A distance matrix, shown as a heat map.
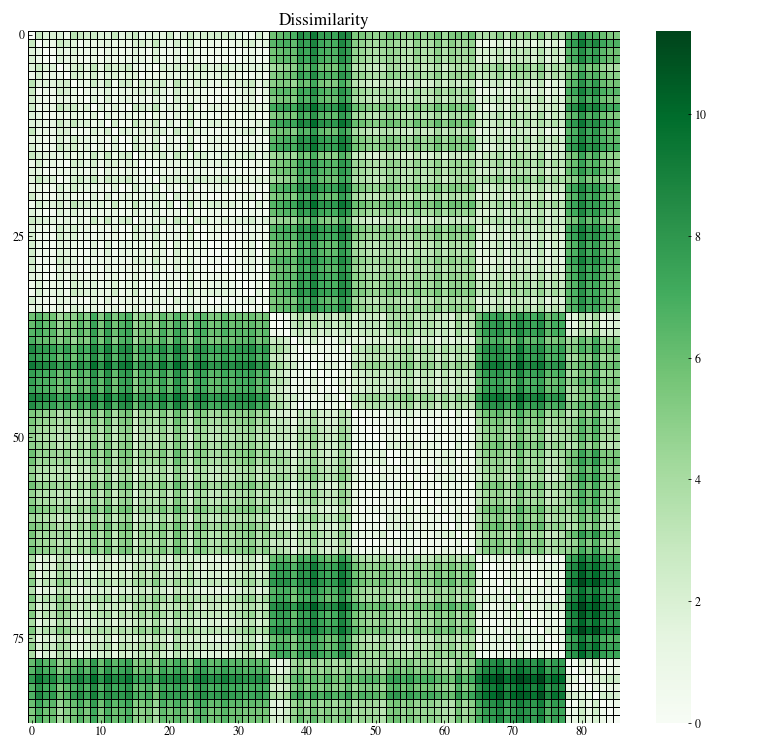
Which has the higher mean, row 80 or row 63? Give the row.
80
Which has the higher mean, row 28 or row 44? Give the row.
44
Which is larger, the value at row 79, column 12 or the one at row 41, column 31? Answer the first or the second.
the second
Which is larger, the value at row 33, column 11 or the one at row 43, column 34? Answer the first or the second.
the second
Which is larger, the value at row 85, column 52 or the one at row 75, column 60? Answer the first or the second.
the first
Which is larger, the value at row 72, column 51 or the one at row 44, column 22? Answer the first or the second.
the second
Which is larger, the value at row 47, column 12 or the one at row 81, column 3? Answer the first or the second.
the second
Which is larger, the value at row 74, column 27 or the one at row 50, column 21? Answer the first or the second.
the second
